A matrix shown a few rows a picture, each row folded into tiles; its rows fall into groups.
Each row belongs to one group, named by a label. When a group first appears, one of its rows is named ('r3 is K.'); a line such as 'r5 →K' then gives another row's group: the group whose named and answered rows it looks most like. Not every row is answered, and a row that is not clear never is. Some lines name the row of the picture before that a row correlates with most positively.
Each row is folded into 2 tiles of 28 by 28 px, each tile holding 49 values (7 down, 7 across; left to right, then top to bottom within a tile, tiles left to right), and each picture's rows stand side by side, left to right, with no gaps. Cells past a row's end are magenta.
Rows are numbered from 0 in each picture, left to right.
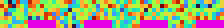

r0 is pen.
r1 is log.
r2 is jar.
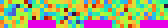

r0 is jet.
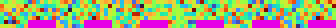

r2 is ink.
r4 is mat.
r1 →log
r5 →log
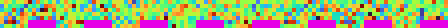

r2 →pen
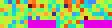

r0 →pen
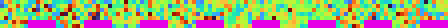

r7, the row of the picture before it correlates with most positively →1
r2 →ink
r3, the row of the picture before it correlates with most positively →1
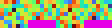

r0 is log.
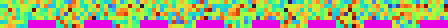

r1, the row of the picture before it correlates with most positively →1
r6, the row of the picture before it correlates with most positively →1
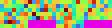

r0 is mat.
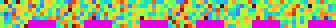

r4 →jet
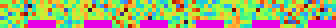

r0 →ink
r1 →jar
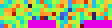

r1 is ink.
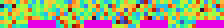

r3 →jar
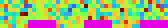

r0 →ink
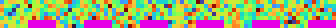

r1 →log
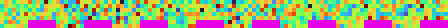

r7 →jet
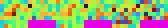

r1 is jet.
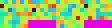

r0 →jar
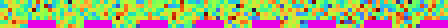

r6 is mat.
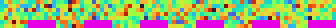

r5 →pen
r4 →pen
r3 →mat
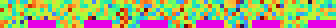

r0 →pen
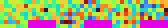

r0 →mat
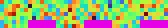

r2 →pen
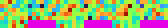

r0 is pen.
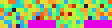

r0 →log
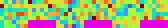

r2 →jet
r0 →jar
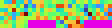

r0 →ink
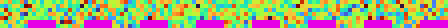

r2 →log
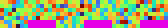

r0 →log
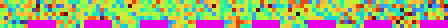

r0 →jar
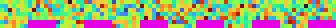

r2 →jet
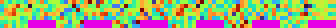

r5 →ink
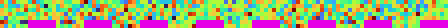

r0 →jar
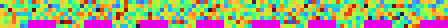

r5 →mat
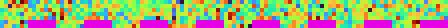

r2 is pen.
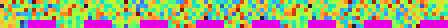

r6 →log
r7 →ink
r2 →ink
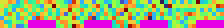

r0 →log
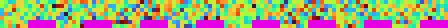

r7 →mat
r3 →log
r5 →mat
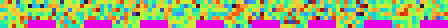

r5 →mat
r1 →mat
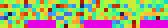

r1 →ink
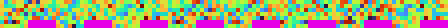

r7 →jet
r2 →jet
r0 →mat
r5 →jar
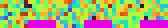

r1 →log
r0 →ink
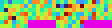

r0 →ink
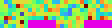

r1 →jet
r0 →pen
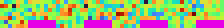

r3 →ink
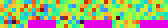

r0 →mat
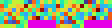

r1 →mat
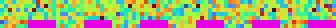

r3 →jet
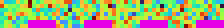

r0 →jar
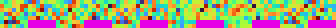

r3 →jar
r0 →mat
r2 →mat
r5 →mat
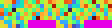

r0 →log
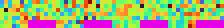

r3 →jar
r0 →ink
